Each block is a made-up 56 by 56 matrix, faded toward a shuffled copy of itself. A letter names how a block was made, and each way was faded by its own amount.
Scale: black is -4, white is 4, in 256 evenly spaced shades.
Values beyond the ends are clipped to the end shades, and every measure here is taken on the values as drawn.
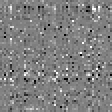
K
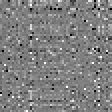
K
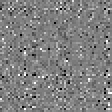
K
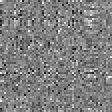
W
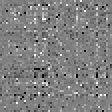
K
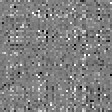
K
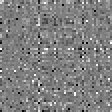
K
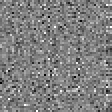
W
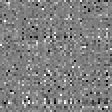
K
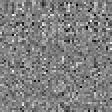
W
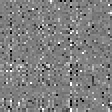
K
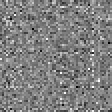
W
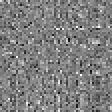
W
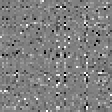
K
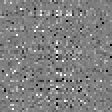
K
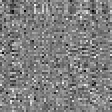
W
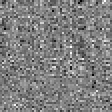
W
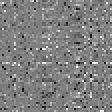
K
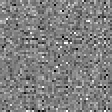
W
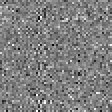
W
